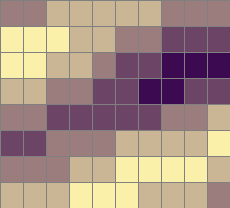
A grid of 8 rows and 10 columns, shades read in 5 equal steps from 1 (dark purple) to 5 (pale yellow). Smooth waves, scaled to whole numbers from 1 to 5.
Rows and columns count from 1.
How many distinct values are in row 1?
2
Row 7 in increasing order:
3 3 3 4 4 4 5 5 5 5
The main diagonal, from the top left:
3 5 4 3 2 4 5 4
